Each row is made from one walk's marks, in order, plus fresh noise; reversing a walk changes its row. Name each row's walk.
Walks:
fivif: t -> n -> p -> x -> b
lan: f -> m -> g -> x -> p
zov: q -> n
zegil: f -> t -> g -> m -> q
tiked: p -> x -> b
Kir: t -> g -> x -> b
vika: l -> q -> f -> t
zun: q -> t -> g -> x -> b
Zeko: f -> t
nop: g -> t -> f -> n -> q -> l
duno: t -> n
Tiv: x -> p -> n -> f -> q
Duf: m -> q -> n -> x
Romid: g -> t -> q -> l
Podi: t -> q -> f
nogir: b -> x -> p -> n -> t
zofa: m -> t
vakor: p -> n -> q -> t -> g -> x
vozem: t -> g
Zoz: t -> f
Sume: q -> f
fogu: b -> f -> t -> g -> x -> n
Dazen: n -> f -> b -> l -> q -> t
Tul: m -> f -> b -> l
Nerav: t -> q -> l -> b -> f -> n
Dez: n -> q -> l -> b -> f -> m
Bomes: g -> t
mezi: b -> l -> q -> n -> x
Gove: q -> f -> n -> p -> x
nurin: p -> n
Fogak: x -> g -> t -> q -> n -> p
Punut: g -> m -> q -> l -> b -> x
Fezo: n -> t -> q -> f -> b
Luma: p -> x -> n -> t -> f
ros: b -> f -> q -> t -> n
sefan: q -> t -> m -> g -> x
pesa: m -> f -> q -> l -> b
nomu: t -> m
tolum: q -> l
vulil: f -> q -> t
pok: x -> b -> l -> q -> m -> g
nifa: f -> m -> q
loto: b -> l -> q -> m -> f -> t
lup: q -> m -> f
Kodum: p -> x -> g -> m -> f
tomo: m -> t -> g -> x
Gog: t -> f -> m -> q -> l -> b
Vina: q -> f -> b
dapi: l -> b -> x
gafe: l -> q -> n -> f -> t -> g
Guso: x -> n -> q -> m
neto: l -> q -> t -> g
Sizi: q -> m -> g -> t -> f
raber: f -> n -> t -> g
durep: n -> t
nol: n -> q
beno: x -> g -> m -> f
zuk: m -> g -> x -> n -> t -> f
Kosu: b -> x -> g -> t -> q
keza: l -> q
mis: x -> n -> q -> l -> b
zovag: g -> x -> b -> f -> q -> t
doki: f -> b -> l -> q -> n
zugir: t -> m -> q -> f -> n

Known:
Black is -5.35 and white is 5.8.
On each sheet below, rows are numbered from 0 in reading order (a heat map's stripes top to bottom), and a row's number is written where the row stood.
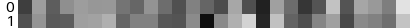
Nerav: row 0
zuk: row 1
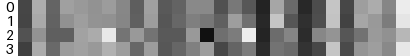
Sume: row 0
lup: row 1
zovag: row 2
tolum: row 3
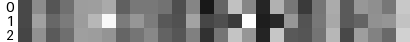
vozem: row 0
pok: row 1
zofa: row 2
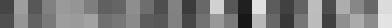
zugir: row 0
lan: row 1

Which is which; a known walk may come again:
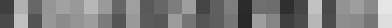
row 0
tolum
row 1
zov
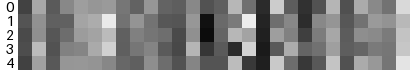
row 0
sefan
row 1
zovag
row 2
Kir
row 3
mis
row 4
Podi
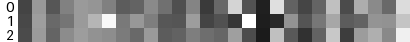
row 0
zugir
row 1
pok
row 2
nifa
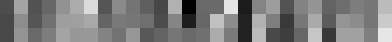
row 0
Fogak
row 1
vozem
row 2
pesa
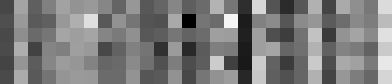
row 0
Sizi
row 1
beno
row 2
Tul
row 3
fivif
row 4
Gog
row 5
Duf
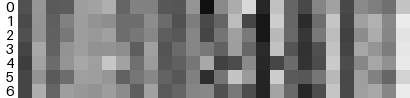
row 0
zuk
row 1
zegil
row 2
lan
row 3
lup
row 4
keza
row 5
zofa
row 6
Sume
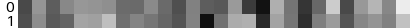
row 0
Zeko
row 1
Bomes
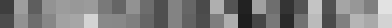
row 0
Nerav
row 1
fogu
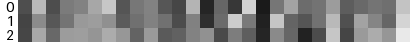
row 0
Guso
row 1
nomu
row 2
Vina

